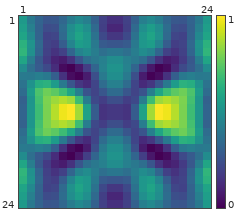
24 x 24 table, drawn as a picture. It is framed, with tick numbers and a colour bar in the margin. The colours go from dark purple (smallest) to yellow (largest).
No overall slope runs across the table. No seam splits the table. On average the colour sits 40% of the way up the scale. It mirrors both left to right and top to bottom. There are no lone odd cells. No row or column stands out. The texture is blotchy.
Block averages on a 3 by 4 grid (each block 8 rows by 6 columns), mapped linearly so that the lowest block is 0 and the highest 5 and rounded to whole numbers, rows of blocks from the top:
0 0 0 0
5 1 1 5
0 0 0 0
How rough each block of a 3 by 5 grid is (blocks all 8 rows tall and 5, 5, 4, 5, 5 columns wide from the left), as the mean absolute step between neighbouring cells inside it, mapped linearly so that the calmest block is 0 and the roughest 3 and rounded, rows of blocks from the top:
1 1 0 1 1 | 1 3 0 3 1 | 1 1 0 1 1
